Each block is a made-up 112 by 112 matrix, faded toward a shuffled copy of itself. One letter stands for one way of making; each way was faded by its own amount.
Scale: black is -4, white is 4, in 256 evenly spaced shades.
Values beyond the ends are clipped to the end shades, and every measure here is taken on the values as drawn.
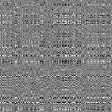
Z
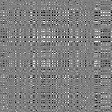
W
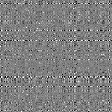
Z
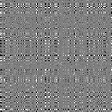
W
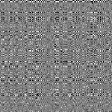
Z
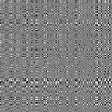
W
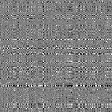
Z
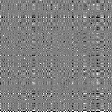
W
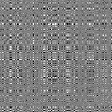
W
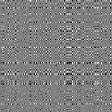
W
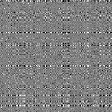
Z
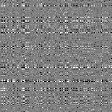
Z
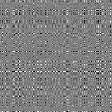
W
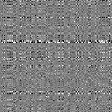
Z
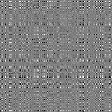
W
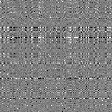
Z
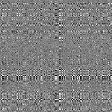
Z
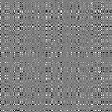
W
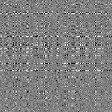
Z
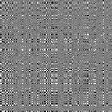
W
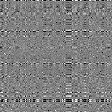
Z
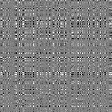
W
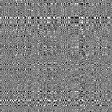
Z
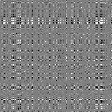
W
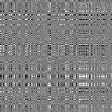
W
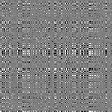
W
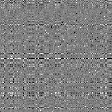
Z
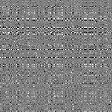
Z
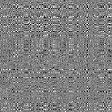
Z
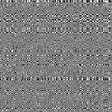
Z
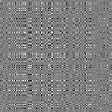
W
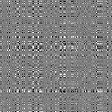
W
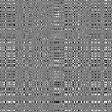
W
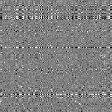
Z
